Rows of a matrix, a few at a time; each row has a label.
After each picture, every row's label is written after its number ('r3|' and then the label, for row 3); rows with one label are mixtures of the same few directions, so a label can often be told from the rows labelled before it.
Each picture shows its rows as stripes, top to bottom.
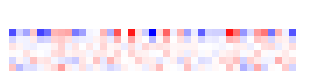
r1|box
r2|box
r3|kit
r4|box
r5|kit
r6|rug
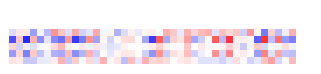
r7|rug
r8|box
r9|rug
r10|box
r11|kit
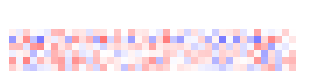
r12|box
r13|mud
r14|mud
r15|rug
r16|box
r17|kit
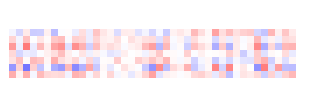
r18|mud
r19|box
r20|box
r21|rug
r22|mud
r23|box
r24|box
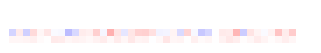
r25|kit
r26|box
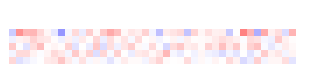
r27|rug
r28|kit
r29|mud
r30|mud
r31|rug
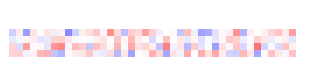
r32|kit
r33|box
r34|box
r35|box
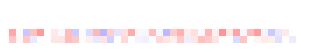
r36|mud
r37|kit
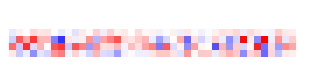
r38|kit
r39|rug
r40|box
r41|rug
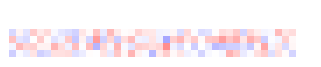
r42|kit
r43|mud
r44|mud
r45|box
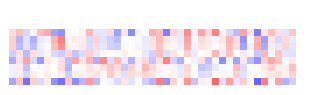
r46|box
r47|rug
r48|rug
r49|box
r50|mud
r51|kit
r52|kit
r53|box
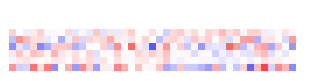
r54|mud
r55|rug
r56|box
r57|mud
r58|mud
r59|rug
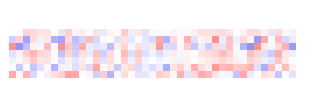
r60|kit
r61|box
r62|rug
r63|kit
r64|kit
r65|mud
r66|kit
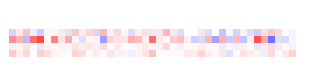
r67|mud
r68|mud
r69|mud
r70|box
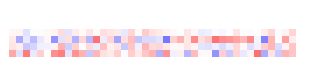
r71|kit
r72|mud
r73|kit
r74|box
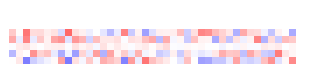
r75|kit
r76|box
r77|mud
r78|kit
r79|kit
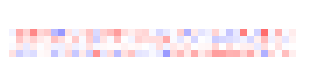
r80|rug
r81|mud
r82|box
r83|mud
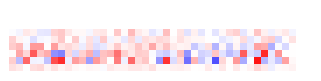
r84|box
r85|kit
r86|mud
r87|rug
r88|box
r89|mud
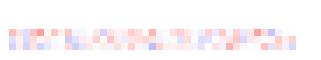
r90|mud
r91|kit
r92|box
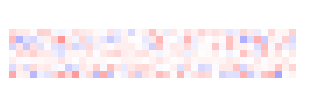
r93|box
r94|rug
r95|box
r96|rug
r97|rug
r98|kit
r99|kit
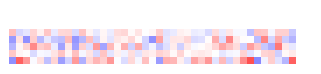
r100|rug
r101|box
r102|kit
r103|kit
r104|rug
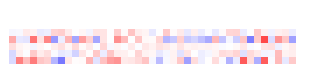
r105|box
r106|rug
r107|kit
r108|kit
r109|rug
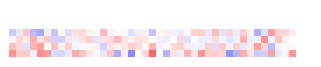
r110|mud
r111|rug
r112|mud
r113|box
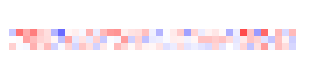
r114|rug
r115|kit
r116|rug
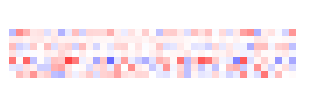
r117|rug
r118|mud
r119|rug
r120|rug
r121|kit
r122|box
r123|rug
